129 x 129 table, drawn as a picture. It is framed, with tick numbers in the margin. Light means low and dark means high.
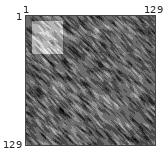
Ninth with the lowest average: top left. Grain: diagonal, down to the right. Odd patch: lower, in the top left. Average level on the scale: 60%. Mirror symmetry: none.
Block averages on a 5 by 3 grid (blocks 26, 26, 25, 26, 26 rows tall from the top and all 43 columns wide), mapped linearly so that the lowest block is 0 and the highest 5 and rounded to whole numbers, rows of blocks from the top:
0 4 4
2 5 4
4 4 4
5 3 4
4 4 5
